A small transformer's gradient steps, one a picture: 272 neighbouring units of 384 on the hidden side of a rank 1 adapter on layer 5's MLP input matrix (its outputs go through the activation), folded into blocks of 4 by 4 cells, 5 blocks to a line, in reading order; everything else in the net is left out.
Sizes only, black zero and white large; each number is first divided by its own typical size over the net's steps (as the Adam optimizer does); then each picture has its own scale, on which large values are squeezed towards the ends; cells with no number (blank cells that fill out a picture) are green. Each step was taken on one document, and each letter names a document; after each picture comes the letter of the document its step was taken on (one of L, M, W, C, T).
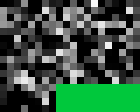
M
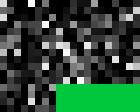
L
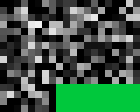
M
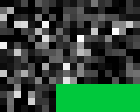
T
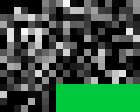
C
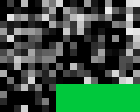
C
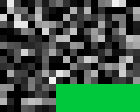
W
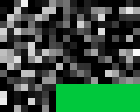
C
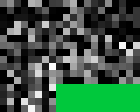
T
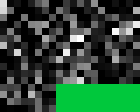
L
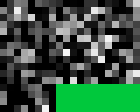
M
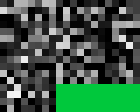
M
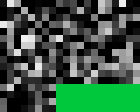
W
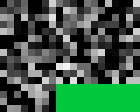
M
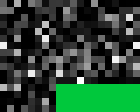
L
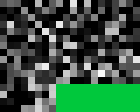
W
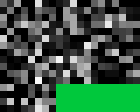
T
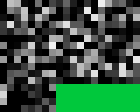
W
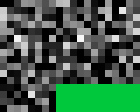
M
